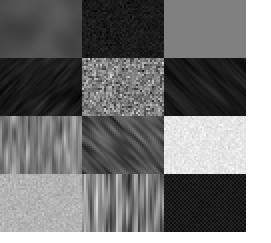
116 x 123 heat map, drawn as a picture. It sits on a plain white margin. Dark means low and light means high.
The table splits into 4 rows of 3 panels. Panel 1,1: low, smooth, faint in contrast. Panel 1,2: very low, fine-grained, faint in contrast. Panel 1,3: middling, flat. Panel 2,1: very low, slanting up to the right, faint in contrast. Panel 2,2: middling, fine-grained, strong in contrast. Panel 2,3: very low, slanting down to the right, faint in contrast. Panel 3,1: middling, streaked downward. Panel 3,2: low, slanting down to the right. Panel 3,3: very high, fine-grained, faint in contrast. Panel 4,1: high, fine-grained, faint in contrast. Panel 4,2: middling, streaked downward, strong in contrast. Panel 4,3: very low, checkered, faint in contrast.
